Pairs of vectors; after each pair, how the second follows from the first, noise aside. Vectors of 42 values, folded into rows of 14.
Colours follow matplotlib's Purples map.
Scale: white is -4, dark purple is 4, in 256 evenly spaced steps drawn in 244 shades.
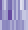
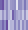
shuffled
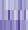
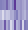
wrapped around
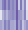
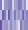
shuffled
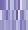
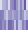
wrapped around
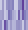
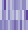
shuffled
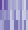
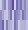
shuffled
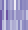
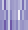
wrapped around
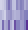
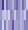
shuffled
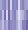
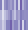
wrapped around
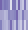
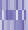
wrapped around
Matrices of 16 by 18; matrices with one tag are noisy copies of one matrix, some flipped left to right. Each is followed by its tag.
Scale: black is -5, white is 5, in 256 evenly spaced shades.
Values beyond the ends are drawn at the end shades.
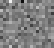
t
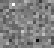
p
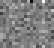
t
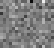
t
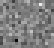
p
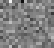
t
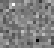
p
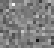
p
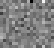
t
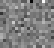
t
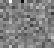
t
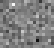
p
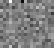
t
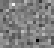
p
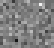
p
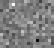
p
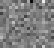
t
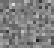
p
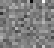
t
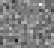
p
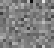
t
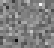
p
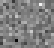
p
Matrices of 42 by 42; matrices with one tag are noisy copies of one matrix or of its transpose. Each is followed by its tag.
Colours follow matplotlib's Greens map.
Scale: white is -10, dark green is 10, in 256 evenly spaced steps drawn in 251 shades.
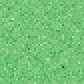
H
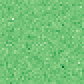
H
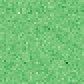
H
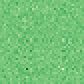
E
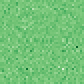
E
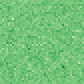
H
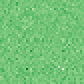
E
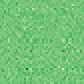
E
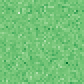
H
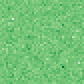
H
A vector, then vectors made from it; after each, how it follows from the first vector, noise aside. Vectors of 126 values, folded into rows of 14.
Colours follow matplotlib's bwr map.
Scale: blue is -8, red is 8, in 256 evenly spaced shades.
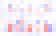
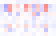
reversed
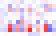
scaled up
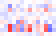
scaled up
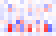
scaled up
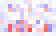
scaled up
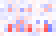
scaled up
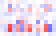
scaled up
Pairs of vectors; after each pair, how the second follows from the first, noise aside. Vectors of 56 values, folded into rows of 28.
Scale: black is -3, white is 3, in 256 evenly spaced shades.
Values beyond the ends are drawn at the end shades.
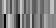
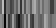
sign-scrambled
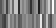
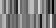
negated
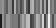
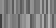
shrunk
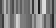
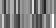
negated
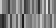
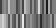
negated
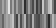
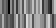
negated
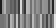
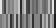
negated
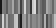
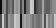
sign-scrambled
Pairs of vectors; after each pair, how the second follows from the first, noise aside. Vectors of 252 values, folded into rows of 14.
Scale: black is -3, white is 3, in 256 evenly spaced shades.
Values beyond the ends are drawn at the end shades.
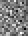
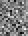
negated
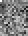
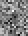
wrapped around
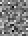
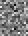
reversed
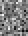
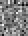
wrapped around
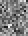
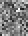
reversed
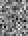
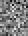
wrapped around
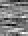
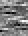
wrapped around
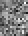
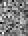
reversed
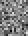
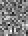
negated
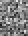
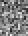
reversed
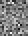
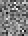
wrapped around
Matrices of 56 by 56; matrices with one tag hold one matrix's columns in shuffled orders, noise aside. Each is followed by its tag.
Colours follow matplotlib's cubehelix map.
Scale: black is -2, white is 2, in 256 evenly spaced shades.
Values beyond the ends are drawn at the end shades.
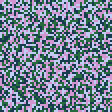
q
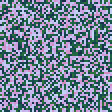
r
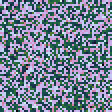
r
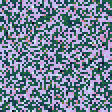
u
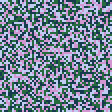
u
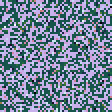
u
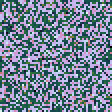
u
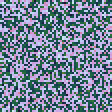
u
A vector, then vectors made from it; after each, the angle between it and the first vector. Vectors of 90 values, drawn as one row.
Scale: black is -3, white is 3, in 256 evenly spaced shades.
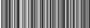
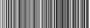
orthogonal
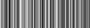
nearly parallel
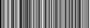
nearly opposite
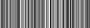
partly aligned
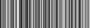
nearly opposite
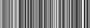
orthogonal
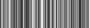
partly opposed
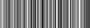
partly aligned
